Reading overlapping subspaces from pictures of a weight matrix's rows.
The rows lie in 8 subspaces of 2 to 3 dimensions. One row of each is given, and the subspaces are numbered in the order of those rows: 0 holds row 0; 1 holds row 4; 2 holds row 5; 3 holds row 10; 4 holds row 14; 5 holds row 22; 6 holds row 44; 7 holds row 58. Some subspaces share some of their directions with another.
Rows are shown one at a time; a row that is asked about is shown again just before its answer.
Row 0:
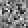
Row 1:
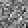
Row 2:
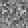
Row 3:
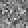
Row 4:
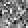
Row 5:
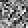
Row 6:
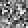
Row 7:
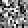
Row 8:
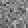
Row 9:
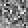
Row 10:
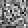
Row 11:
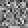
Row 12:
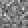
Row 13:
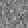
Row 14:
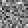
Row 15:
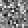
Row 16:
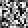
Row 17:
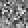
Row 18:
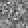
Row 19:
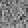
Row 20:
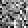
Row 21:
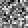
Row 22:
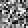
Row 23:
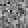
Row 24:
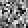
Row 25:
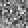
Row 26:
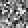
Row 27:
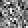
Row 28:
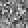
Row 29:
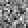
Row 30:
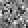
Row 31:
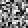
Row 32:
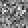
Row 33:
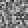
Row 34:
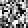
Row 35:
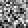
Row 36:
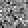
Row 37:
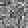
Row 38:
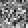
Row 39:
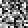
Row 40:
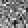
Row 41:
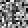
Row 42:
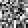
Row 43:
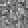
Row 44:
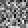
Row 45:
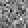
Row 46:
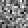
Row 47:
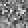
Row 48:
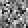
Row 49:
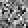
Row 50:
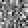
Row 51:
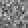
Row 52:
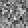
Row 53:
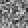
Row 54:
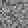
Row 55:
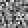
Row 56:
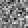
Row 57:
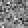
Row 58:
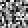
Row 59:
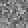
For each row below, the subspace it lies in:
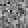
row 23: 2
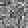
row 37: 2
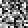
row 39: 0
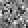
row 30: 1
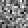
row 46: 3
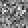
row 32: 4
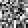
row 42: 3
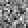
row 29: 4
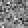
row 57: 4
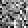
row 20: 0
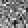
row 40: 0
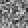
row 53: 7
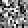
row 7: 1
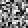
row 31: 7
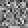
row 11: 6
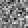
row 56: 5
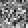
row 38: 6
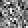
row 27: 1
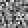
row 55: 7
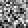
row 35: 4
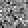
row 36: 4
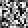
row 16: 6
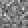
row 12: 5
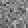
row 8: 0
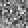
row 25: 3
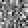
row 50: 3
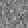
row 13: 7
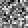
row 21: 5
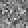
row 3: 6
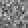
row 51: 5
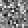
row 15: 1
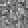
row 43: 2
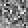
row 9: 3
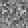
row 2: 4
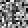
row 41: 7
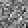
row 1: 2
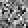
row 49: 2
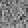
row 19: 3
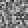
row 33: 7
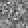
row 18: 3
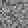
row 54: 4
